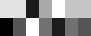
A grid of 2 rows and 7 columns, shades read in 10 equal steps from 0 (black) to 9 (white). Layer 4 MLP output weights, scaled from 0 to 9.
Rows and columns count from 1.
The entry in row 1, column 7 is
7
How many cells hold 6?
1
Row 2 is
0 3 9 4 1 4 3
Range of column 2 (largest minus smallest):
5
